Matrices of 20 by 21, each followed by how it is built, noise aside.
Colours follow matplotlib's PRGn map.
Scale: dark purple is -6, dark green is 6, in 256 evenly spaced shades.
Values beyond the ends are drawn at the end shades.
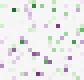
sparse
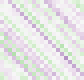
Toeplitz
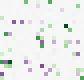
sparse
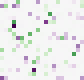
sparse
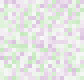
noise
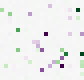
sparse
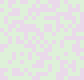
noise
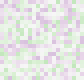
noise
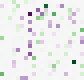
sparse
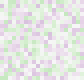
noise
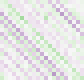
Toeplitz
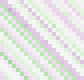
Toeplitz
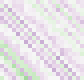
Toeplitz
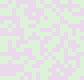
noise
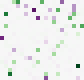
sparse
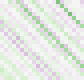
Toeplitz
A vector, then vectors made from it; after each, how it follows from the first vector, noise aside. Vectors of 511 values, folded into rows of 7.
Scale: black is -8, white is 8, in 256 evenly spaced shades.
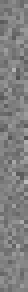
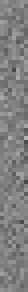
negated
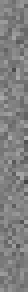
negated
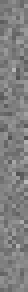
copied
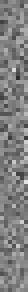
scaled up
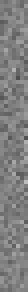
copied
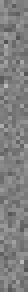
wrapped around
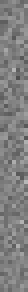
copied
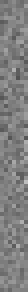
copied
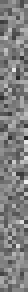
scaled up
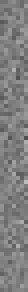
copied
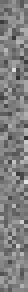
scaled up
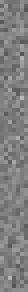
wrapped around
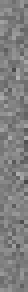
negated
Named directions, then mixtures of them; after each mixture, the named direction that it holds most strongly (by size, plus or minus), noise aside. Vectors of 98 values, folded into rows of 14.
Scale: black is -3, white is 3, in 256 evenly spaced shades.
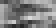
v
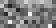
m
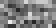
m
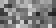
m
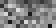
m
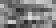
v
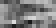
v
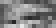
v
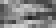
v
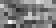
v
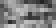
v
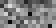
m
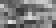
v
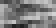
v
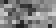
v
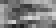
v
